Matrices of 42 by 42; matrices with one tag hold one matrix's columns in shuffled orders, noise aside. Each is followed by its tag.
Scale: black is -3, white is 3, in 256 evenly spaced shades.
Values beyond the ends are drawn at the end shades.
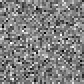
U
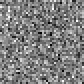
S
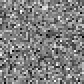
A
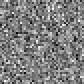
S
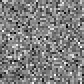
U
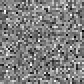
A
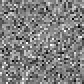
U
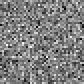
U
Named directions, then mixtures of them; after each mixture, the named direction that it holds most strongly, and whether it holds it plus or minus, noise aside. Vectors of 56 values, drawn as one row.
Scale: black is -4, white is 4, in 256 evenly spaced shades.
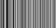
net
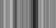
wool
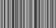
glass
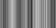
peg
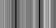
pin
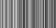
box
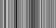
net, minus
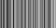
box, minus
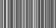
net, minus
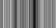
wool, plus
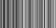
box, minus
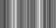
pin, minus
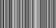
glass, minus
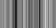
pin, plus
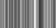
pin, plus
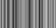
box, minus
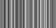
glass, plus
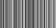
glass, minus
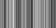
peg, plus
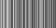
box, plus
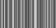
glass, minus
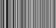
net, plus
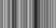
peg, minus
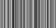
glass, plus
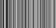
net, plus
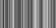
peg, plus
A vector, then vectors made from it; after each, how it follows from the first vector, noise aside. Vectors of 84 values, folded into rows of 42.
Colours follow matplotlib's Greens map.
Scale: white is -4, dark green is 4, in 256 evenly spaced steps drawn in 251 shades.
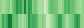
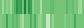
partly zeroed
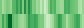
copied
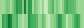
copied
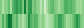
copied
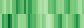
copied
